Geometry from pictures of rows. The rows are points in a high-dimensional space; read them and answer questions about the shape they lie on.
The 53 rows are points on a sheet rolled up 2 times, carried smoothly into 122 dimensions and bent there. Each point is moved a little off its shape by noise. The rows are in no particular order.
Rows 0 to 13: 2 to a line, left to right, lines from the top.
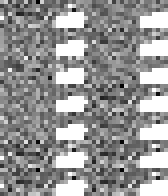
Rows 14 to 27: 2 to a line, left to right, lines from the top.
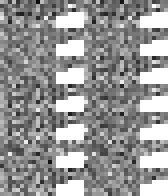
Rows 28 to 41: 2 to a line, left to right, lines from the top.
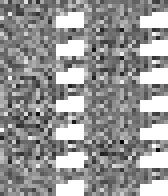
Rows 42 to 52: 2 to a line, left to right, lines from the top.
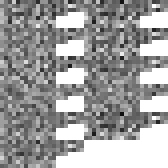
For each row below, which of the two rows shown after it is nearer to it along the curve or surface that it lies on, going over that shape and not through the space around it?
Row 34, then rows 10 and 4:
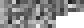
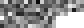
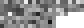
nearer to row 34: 10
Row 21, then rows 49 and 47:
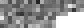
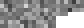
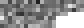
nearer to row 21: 47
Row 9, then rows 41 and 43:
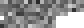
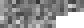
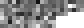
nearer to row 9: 41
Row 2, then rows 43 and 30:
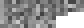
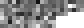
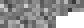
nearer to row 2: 30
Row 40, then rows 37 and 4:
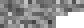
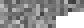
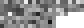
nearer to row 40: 37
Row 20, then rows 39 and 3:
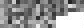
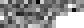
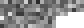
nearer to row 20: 39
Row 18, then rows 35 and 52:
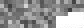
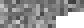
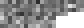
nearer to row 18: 35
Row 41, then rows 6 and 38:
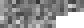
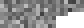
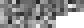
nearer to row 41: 6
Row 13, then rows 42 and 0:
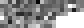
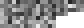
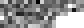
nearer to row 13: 0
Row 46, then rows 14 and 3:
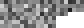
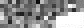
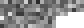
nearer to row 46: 14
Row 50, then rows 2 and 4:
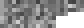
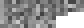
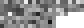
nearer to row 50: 2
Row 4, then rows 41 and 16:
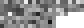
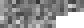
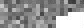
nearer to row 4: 41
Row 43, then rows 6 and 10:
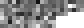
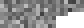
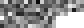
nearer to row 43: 10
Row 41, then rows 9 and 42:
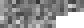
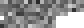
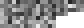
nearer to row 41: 9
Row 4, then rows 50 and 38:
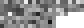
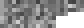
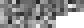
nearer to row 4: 50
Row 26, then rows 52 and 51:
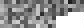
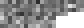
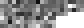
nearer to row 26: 51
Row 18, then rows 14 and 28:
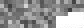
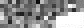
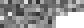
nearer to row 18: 28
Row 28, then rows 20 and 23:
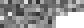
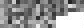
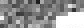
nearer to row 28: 23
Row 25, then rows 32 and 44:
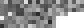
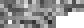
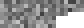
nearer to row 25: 32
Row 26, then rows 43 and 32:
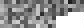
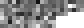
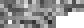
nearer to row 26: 43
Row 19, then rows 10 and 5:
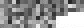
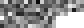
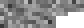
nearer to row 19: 10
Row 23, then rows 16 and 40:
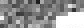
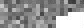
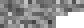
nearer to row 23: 16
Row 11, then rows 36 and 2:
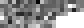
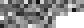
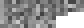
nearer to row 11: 36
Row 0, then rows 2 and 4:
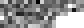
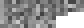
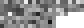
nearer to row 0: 4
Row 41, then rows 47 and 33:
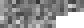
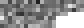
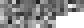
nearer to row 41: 47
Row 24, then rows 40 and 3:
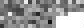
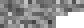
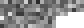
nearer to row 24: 3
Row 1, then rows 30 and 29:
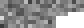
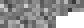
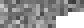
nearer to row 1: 30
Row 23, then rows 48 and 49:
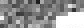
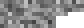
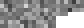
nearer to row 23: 49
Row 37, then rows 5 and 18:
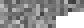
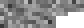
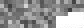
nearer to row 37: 18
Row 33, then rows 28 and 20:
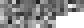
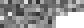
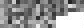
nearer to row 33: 20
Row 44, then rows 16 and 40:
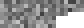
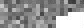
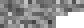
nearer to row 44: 16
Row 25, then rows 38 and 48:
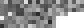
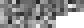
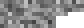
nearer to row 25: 48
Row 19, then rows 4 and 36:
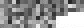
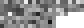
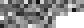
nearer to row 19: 36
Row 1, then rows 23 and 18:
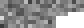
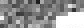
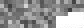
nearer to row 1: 18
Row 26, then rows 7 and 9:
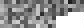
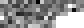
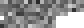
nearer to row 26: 7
